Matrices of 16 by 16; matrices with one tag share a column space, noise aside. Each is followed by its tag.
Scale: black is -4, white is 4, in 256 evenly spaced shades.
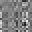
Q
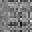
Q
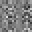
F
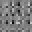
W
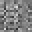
F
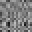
Q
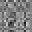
Q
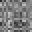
Q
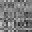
Q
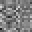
F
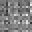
W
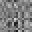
Q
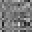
Q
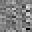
F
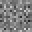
F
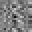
F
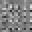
F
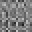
Q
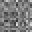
Q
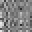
Q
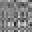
Q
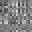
W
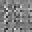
F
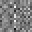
F
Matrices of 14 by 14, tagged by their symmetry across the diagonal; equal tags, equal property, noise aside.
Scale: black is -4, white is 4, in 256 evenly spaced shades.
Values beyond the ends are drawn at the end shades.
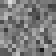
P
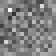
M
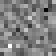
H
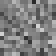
H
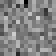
P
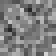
M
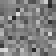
H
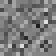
M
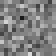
P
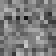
P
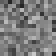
P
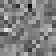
H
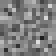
H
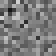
M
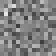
M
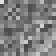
M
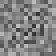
M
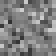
H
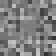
H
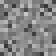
M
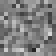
H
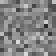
P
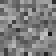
P
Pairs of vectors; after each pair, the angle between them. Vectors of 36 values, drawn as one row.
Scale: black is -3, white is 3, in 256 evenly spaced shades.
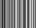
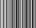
partly opposed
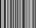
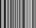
nearly parallel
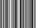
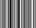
nearly opposite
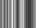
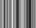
nearly parallel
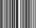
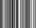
nearly parallel
